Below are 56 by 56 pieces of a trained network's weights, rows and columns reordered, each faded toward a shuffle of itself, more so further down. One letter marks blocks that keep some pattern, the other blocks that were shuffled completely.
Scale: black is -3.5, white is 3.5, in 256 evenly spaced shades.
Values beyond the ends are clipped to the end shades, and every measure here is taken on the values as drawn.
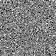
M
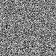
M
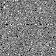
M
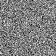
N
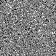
N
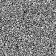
N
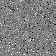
N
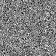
M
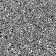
N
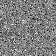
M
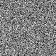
N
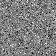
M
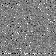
M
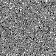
N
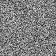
N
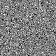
N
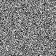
N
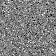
N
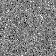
M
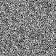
M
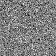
M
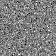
N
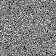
N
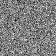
N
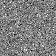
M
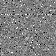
M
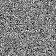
M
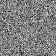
N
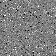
N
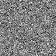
M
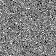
N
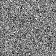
N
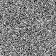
N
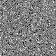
N
